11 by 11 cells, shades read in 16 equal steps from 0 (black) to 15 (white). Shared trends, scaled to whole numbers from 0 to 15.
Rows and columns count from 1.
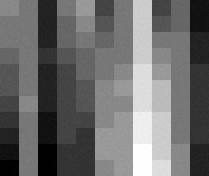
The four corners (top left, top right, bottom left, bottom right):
8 1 0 2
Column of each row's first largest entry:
8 8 8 8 8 8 8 8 8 8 8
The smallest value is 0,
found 3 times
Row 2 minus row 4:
1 0 -1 1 2 -2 0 0 -3 -1 -1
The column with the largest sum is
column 8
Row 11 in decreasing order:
15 13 9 8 8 7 3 3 2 0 0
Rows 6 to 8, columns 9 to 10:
11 7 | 11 7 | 12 7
